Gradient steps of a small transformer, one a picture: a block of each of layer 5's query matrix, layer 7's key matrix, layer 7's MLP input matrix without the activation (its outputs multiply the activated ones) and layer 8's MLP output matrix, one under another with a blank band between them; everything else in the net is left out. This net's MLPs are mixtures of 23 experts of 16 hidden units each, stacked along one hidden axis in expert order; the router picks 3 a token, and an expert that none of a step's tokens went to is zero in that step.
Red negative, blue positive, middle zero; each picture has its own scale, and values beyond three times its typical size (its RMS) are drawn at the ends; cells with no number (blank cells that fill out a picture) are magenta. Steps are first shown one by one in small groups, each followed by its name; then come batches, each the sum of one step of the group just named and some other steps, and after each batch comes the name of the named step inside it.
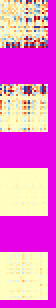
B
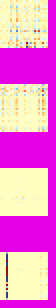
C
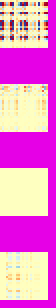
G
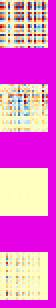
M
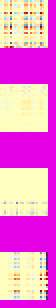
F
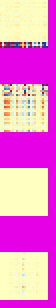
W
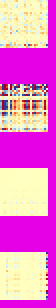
F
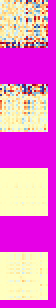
B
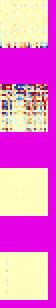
W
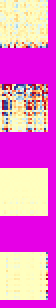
F
